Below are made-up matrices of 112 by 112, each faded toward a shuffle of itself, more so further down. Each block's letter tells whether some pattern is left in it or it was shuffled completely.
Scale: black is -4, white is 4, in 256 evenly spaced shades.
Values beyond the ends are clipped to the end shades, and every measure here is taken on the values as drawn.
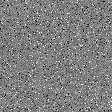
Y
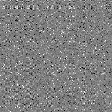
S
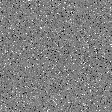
Y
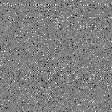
S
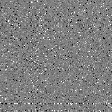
S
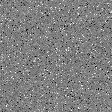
Y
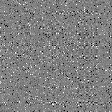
S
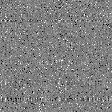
S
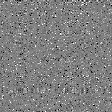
S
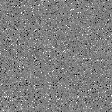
S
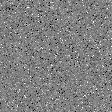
Y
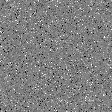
Y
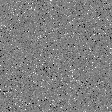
Y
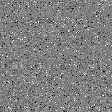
S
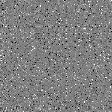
S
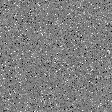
Y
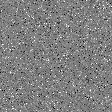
Y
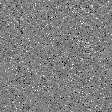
S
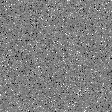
Y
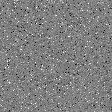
Y
